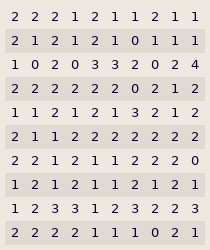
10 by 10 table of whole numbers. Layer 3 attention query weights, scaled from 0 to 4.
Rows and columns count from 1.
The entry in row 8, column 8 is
1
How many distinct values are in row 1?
2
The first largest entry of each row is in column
1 1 10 1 7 1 1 2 3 1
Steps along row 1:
same same down up down same up down same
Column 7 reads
1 0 2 0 3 2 2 2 3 1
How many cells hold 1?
35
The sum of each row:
15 12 17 17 16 18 15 14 22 14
